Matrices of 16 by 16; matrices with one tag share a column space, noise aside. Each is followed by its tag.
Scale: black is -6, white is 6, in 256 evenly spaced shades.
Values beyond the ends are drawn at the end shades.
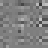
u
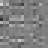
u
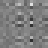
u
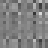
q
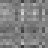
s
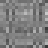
s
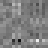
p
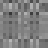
q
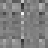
q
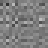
u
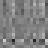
p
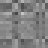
q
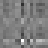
p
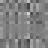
q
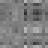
s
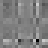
p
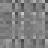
q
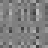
s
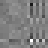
p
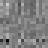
p
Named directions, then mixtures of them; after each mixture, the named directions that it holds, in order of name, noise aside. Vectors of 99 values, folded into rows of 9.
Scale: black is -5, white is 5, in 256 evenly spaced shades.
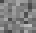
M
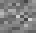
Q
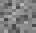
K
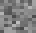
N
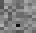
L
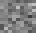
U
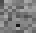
L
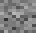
K, N, Q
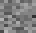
K, N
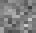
M, N, Q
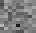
L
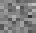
U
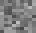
N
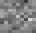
Q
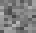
N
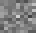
Q, U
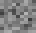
M, Q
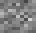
Q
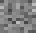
M, N, U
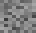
K, N, Q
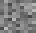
K, L, U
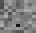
L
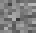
K, U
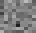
L, N, Q
